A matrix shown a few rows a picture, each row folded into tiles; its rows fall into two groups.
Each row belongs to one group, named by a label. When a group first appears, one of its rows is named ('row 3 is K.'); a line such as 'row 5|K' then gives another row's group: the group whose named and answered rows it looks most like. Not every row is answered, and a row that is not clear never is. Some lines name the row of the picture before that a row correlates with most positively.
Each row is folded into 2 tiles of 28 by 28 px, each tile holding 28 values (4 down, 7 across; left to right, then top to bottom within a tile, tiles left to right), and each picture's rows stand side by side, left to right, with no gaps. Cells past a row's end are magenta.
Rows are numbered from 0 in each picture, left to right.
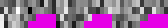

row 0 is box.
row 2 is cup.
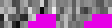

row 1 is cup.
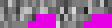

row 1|box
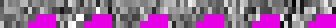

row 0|cup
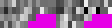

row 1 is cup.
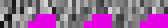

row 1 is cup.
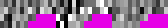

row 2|cup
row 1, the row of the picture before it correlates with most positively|0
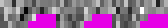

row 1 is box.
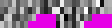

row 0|cup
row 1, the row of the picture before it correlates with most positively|2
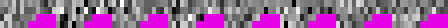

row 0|cup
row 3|box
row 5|box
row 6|cup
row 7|box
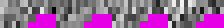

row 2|cup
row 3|cup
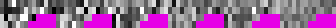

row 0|box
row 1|cup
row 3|box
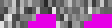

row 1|box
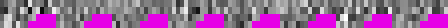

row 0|cup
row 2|cup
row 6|cup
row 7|cup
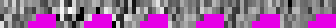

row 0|cup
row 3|box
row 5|box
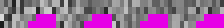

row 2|cup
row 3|cup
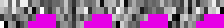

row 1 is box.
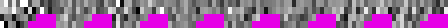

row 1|cup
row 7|cup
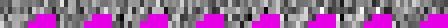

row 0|box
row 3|cup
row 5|box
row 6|box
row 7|cup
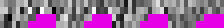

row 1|cup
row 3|cup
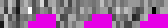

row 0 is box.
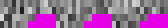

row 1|cup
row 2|cup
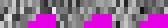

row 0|cup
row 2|box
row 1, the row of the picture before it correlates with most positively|0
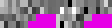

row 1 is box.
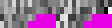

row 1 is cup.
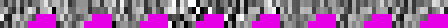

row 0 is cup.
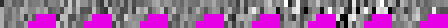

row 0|box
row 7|box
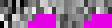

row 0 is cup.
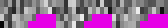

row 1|box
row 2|box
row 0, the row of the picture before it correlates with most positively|0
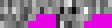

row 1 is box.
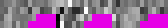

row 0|cup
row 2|box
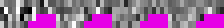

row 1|box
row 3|box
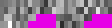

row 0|cup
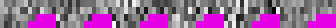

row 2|cup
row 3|cup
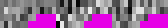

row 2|box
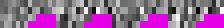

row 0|cup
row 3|cup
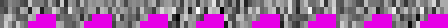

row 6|cup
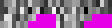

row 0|cup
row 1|box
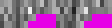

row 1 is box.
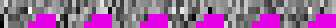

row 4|cup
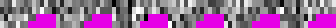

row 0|box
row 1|box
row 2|box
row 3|cup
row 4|cup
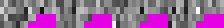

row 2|box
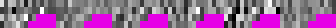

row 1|box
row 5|box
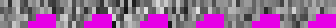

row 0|box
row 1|cup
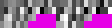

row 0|cup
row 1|cup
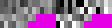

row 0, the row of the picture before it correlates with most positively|0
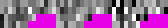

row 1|box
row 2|box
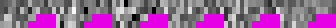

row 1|box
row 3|cup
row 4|cup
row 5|box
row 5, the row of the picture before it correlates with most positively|2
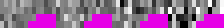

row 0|cup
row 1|box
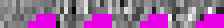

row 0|cup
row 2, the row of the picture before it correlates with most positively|2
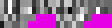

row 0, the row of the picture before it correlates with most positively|1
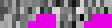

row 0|cup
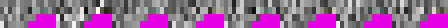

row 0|box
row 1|box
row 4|box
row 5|cup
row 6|cup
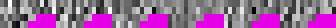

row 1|cup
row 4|box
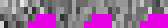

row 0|cup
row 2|cup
